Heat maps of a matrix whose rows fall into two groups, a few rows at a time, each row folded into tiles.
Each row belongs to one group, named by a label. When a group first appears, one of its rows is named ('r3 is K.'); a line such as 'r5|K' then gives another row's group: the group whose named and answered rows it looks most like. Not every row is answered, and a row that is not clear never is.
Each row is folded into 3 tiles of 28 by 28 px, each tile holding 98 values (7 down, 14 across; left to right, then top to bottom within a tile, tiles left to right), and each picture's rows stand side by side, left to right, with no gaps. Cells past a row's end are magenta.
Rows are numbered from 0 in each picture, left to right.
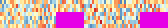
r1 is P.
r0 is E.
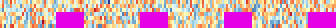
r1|P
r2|E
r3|E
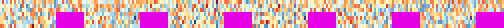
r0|E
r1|P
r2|P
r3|P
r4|P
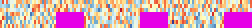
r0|E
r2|P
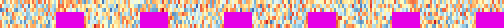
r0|E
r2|E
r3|P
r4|E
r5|P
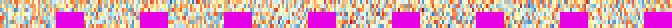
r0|E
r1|E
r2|P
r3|P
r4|P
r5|P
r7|E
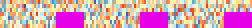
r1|P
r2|P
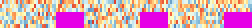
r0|E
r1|P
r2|P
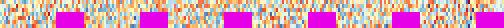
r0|P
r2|P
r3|P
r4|E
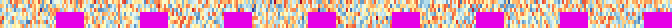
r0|E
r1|E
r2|P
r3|E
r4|E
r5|P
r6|E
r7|P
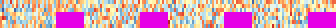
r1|P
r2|E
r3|E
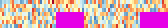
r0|P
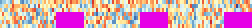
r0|P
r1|P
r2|E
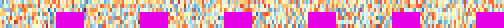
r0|P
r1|P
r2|E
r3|E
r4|E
